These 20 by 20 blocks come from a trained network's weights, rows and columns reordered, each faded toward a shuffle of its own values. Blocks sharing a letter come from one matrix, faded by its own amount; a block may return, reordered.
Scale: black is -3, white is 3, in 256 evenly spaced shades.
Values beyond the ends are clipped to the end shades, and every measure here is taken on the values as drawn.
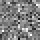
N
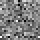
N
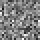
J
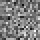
N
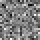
N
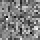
J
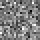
J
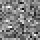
N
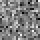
J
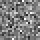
J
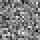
N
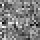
N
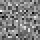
N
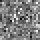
J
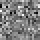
N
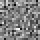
J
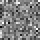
N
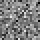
J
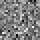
J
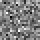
N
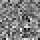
N
